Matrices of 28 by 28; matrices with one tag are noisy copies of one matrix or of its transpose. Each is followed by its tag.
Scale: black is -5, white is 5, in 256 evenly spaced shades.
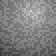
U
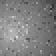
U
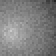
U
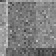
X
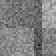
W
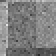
X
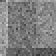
X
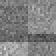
W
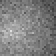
U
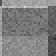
X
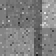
W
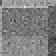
X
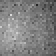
U
